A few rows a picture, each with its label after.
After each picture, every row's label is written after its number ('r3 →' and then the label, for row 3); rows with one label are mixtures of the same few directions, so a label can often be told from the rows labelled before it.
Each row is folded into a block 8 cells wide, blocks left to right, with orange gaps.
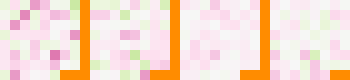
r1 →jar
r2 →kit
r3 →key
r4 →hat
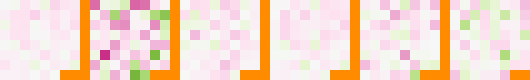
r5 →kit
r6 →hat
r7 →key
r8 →kit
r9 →kit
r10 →jar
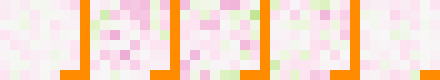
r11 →jar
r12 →key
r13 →hat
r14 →hat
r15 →kit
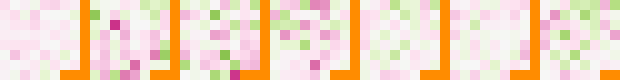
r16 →hat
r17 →jar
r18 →kit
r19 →key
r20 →key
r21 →jar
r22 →key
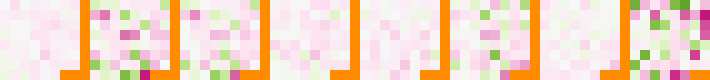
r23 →hat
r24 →kit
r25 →kit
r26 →hat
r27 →jar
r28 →kit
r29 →kit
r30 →hat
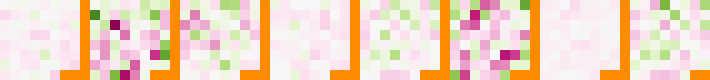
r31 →kit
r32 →jar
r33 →key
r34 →hat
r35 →key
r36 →jar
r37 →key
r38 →key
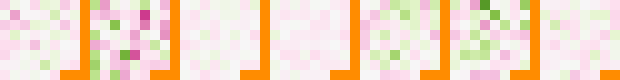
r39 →key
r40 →hat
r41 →key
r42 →hat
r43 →key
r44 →key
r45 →jar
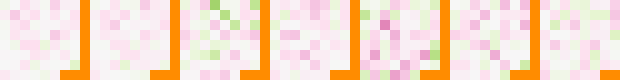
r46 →kit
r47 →kit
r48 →key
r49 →key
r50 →jar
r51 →kit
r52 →jar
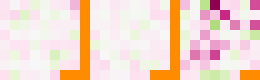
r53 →jar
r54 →hat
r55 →key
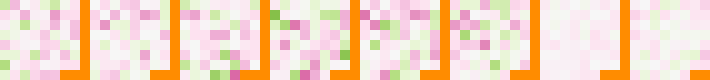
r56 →hat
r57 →jar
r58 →kit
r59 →jar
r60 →jar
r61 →key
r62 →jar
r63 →jar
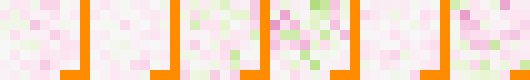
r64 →key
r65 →key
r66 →jar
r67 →key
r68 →kit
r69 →kit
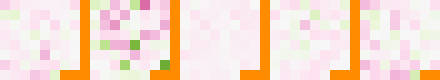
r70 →kit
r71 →kit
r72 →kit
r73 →key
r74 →kit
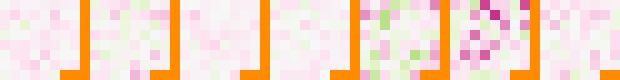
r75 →hat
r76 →hat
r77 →kit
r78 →key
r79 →jar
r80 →key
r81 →jar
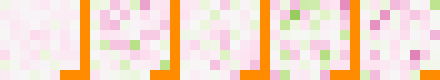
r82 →kit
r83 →kit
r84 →kit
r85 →jar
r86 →jar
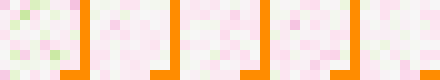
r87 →jar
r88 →jar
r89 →hat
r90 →jar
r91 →hat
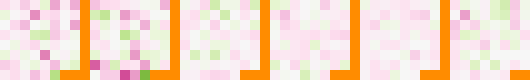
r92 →kit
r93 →kit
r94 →key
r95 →kit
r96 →jar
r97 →key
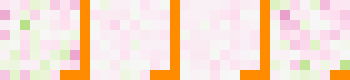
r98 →jar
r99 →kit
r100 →hat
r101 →kit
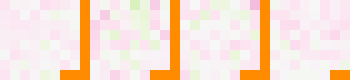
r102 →hat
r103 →key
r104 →jar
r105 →kit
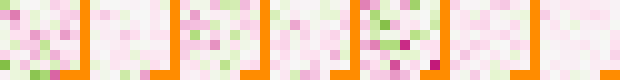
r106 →kit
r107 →kit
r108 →key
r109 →jar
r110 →kit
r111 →hat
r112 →jar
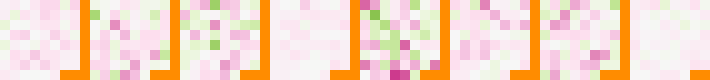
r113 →key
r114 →jar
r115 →key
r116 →key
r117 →kit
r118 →key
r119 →jar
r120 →key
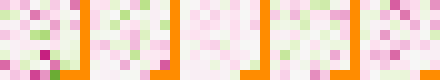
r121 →kit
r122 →kit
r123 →kit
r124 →hat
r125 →key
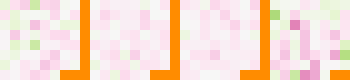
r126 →key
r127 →hat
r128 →key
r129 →jar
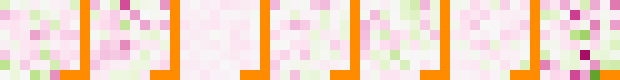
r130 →kit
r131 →key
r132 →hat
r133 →hat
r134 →key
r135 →kit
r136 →kit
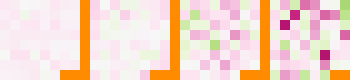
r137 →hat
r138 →jar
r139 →key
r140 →jar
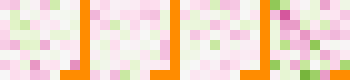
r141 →kit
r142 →jar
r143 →key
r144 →kit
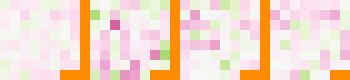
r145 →hat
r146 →jar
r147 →key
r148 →jar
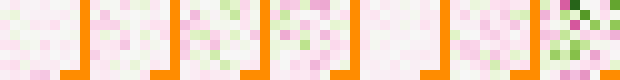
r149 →kit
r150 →key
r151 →key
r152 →key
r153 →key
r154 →hat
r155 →key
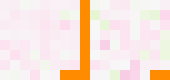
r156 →hat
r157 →jar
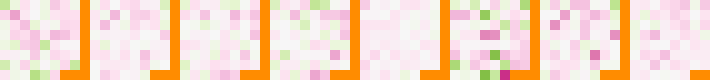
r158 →kit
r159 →jar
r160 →hat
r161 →hat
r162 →hat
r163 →kit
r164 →jar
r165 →key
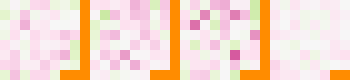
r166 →jar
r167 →key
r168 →jar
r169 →hat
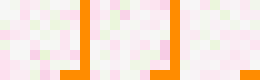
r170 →hat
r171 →jar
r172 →key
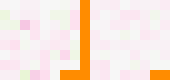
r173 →jar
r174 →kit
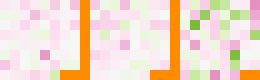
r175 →kit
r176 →key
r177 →jar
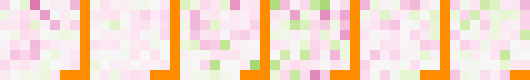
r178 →key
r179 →hat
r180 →kit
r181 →hat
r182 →hat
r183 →jar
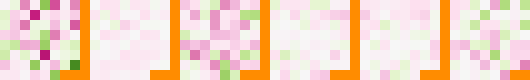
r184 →kit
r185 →key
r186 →hat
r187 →hat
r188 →jar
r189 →kit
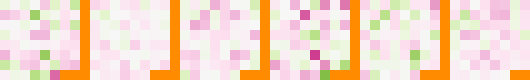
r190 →kit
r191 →kit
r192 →jar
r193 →kit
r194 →jar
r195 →key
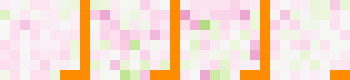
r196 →jar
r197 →kit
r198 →jar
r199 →key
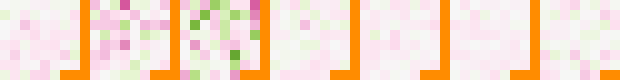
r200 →jar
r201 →key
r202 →jar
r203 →key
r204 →key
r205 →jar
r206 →hat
